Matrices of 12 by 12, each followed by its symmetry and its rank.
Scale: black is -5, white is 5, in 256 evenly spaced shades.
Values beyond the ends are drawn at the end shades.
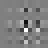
neither, rank one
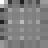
symmetric, rank one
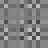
symmetric, rank one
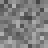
neither, full rank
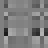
neither, rank one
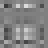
neither, rank one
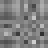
antisymmetric, rank two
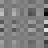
neither, rank one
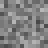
neither, full rank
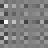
neither, rank one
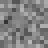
neither, full rank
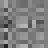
neither, rank two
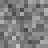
neither, full rank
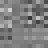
neither, rank two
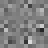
antisymmetric, rank two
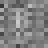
neither, rank two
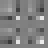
symmetric, rank one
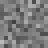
neither, full rank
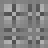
symmetric, rank one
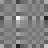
symmetric, rank one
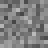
neither, full rank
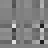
neither, rank one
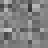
antisymmetric, rank two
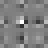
symmetric, rank one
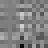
neither, rank two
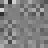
antisymmetric, rank two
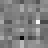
antisymmetric, rank two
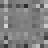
antisymmetric, rank two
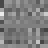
neither, rank two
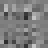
neither, rank two
